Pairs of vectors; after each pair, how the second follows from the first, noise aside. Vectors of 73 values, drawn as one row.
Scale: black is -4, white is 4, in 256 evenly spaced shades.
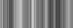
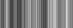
wrapped around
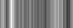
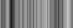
negated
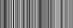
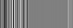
partly zeroed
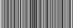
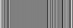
partly zeroed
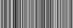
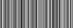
shuffled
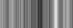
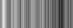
wrapped around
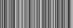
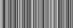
reversed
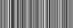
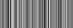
negated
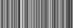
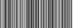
shuffled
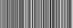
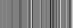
partly zeroed
